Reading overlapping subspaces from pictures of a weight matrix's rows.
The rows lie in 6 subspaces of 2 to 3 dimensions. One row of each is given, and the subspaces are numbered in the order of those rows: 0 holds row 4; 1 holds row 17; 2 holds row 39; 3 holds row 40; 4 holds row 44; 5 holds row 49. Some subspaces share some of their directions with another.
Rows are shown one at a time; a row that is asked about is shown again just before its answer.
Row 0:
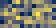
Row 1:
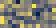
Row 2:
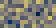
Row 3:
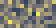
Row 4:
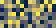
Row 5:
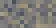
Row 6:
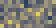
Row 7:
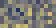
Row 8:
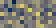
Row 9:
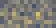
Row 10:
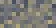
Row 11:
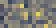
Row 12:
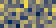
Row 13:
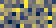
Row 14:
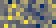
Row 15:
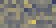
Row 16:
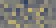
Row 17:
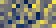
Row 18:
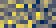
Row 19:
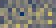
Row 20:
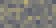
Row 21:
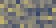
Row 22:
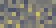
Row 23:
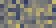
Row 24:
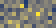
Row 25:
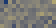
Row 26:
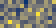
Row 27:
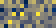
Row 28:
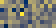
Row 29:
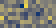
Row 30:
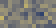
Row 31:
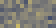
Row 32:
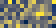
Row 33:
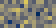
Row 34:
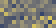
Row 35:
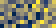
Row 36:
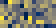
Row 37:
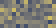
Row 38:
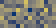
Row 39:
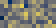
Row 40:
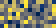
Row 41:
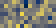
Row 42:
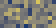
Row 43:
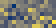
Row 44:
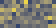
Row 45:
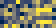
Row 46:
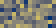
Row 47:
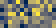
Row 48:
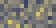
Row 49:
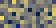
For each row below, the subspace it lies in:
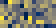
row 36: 2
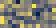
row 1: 0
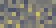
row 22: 5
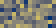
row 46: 4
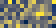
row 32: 3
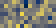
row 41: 5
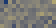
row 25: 3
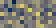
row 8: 5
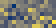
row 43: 3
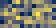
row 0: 0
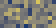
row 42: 0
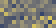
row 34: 3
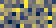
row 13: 3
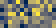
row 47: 0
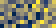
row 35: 1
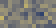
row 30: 2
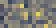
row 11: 2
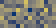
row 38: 3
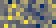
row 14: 3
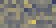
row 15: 1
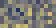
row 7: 0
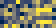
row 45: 1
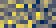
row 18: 1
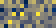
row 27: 0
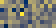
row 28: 0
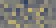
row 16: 3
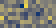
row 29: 2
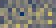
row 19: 0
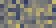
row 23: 1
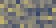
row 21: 1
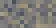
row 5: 5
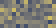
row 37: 4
